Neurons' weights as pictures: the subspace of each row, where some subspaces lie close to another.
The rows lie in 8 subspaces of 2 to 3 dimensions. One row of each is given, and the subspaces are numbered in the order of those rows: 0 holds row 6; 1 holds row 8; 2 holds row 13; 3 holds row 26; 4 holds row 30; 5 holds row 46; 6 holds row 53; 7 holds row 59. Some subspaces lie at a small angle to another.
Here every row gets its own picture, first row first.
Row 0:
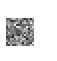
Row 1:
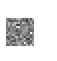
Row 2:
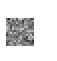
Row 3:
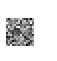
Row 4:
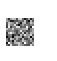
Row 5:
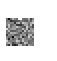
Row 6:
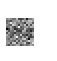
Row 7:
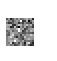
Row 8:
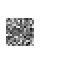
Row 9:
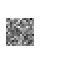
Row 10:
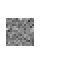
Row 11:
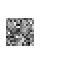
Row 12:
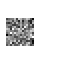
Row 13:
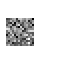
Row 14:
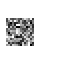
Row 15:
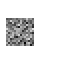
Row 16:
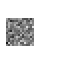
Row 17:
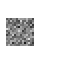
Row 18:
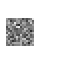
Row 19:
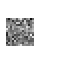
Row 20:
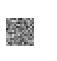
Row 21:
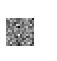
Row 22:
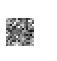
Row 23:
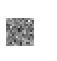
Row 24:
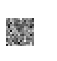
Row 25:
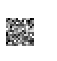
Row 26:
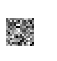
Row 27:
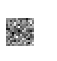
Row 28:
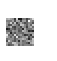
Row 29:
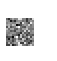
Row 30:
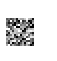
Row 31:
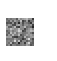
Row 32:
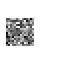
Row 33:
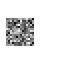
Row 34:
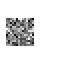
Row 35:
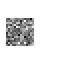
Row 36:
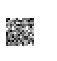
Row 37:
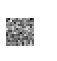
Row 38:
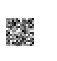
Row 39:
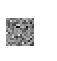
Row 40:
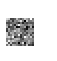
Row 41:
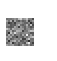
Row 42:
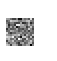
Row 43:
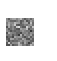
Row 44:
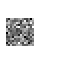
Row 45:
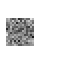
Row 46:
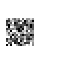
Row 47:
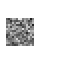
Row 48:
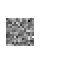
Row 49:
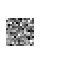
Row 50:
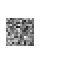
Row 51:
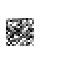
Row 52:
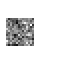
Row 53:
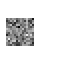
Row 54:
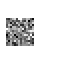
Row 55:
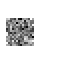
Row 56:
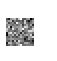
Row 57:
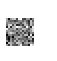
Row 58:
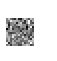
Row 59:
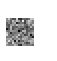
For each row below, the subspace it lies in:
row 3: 1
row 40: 5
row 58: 0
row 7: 5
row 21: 6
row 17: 4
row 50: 5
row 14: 3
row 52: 6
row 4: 0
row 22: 6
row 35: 5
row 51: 0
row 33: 3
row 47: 6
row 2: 1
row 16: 0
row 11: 3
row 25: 7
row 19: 7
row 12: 1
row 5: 6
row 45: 7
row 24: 5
